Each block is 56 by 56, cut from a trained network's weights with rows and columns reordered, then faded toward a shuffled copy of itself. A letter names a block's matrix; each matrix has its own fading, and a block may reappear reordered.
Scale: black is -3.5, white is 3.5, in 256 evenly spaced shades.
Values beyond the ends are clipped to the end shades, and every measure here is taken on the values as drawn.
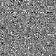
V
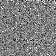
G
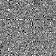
V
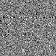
V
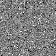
G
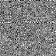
V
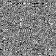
V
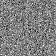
G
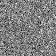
G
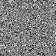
V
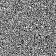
G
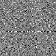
V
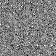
G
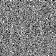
G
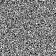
G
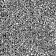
G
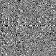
V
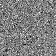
G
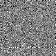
V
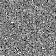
G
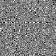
V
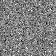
G
